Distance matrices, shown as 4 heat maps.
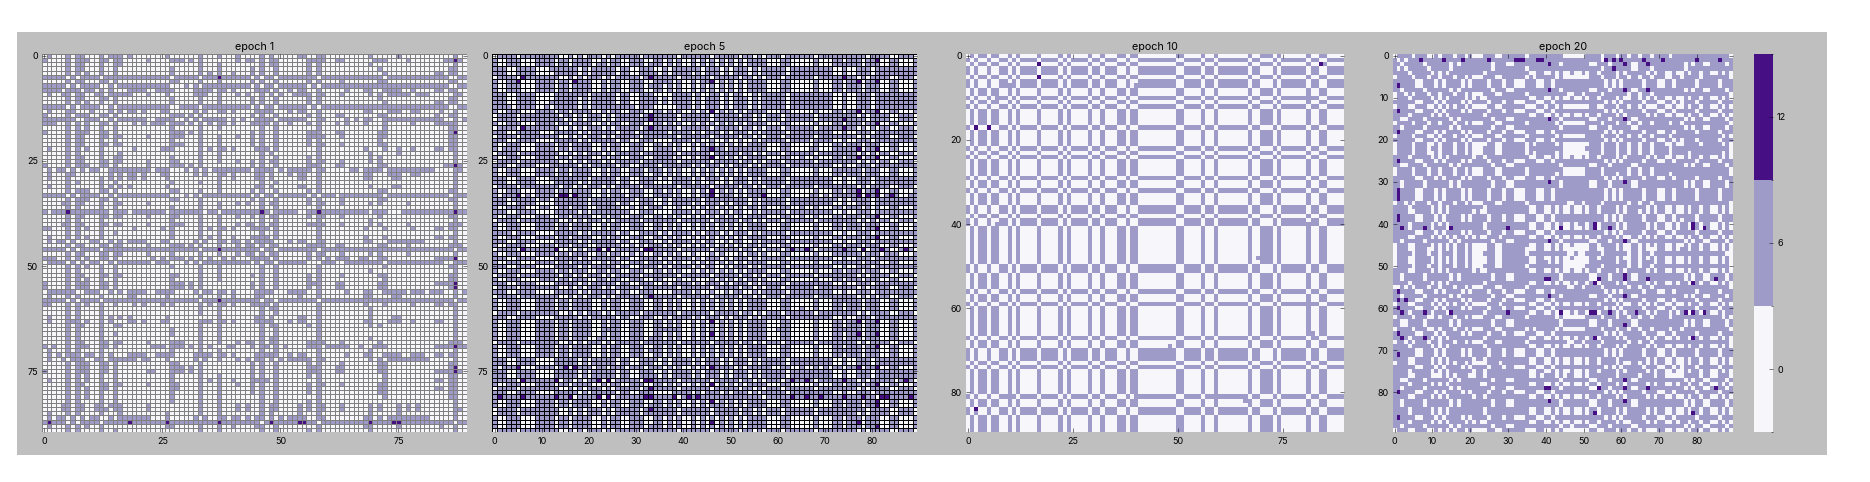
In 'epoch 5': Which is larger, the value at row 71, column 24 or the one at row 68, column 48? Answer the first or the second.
the second
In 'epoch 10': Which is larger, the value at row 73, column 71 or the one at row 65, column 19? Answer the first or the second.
the first
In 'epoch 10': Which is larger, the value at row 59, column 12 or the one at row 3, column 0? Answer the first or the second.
the second
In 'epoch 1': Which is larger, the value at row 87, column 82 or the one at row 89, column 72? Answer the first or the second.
the first
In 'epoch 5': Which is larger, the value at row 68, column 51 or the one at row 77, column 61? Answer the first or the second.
the first
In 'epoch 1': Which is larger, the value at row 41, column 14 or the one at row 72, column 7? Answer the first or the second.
the second
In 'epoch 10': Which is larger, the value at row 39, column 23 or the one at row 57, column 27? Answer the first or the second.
the first
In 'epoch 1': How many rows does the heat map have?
90
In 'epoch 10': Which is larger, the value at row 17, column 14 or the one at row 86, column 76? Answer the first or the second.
the first
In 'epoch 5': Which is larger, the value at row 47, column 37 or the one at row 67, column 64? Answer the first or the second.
the first
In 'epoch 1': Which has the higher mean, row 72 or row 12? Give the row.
12
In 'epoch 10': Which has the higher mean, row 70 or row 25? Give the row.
70
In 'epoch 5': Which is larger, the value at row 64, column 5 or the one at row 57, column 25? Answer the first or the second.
the first
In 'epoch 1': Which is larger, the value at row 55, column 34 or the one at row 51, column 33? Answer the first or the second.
the second
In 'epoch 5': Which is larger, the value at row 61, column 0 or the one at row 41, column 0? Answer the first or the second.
the second
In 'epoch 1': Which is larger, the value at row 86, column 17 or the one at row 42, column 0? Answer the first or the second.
the first
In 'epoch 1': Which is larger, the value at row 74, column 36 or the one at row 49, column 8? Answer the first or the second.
the second
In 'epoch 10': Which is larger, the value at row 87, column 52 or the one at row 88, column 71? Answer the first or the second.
the second
